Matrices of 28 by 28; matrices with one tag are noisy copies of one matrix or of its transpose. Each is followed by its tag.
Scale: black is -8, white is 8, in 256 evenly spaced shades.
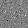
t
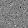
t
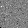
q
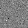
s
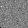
q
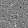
t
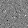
t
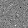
t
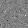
t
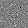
t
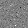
t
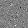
t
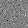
t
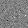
t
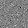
t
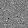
s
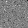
q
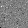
q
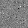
s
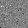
q
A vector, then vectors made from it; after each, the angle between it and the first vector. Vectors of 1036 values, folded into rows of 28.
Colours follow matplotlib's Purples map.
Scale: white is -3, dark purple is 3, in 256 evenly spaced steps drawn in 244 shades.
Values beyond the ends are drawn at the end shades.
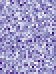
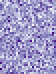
nearly parallel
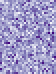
partly aligned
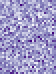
nearly parallel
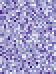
partly opposed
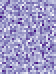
partly opposed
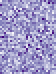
orthogonal
